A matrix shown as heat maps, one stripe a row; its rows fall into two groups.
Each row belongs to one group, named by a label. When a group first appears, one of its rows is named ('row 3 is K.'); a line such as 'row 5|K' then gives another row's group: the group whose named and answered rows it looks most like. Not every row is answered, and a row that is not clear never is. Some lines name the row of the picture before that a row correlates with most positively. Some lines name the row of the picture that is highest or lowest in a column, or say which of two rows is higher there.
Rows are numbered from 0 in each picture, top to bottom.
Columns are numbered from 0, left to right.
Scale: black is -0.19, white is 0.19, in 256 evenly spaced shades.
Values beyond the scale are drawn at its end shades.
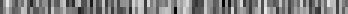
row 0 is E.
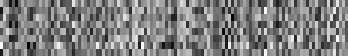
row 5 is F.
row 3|F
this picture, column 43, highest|6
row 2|E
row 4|E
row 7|E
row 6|F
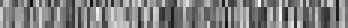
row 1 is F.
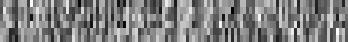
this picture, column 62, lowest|5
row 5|F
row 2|E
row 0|E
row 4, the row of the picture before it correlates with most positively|3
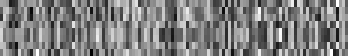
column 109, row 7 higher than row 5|Yes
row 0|F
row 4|F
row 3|F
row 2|E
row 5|F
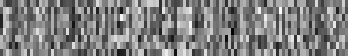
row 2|E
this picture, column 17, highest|7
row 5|F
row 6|F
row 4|E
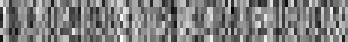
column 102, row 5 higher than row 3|No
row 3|E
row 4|F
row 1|E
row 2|E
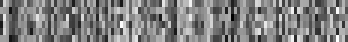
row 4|E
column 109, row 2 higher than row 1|No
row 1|F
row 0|E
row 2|E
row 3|E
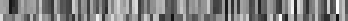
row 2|F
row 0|F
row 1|F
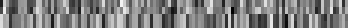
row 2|F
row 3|F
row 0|E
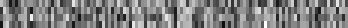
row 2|E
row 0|F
